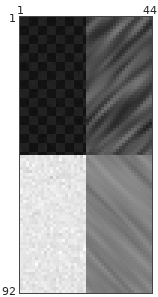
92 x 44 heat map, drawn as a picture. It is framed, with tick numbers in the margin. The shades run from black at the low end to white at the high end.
The table splits into 2 rows of 2 panels. Panel 1,1: very low, checkered, faint in contrast. Panel 1,2: low, slanting up to the right. Panel 2,1: very high, fine-grained, faint in contrast. Panel 2,2: middling, slanting down to the right, faint in contrast.
